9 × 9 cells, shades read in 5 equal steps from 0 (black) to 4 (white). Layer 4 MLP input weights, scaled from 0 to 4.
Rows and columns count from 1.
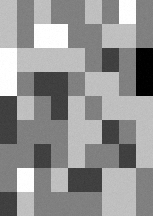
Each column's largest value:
4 4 4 4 3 3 3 4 3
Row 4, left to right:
4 2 1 1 2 3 3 2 0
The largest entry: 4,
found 6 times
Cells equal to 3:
28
